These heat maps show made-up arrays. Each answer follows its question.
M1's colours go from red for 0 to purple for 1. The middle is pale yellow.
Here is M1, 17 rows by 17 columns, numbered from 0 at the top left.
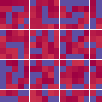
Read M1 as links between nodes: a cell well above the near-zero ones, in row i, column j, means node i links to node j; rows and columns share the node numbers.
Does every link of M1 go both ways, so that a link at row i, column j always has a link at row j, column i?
yes
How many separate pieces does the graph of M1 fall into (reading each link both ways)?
1
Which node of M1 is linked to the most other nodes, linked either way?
node 3
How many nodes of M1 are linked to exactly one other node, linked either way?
0
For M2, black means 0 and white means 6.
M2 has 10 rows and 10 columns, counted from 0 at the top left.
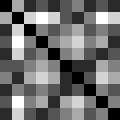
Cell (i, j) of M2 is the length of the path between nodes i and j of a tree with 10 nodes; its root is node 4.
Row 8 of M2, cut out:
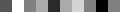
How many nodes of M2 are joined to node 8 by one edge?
1
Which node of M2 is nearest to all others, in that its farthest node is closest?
7
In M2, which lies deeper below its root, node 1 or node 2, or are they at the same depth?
node 1
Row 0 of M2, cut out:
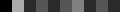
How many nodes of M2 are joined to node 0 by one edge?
4
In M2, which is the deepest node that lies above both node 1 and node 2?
0
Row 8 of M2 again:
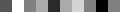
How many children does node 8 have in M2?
0
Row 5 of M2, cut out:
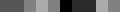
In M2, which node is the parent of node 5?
7
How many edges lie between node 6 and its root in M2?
4
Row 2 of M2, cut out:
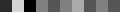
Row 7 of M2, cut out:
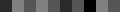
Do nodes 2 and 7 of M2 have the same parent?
yes
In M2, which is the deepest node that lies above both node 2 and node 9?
0
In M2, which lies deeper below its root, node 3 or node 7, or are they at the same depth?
node 3
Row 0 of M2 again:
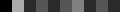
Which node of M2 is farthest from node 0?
1
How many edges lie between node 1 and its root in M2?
5
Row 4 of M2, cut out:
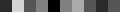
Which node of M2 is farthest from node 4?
1
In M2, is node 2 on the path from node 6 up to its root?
no
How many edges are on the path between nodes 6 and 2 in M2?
4
